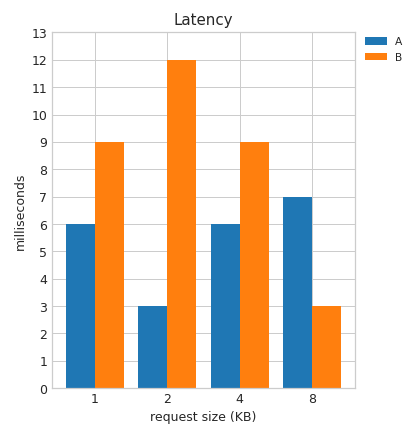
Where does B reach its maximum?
2
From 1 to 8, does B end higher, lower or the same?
lower
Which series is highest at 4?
B
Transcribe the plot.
Title: Latency
x-axis: request size (KB), ticks 1 2 4 8
y-axis: milliseconds, ticks 0 1 2 3 4 5 6 7 8 9 10 11 12 13
Legend: A, B
Values:
A: 6 3 6 7
B: 9 12 9 3
